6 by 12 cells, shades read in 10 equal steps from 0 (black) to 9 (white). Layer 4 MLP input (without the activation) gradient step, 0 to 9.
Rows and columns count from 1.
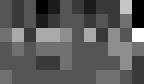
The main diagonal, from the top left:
3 2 2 4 2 3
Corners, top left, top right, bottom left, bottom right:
3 0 4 2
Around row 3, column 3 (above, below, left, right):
3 3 6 6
